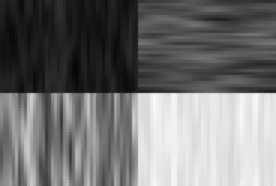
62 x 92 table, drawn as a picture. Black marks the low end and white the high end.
It is made of 2 by 2 panels. Panel 1,1: very low, streaked downward, faint in contrast. Panel 1,2: low, streaked across. Panel 2,1: middling, streaked downward, strong in contrast. Panel 2,2: very high, streaked downward, faint in contrast.
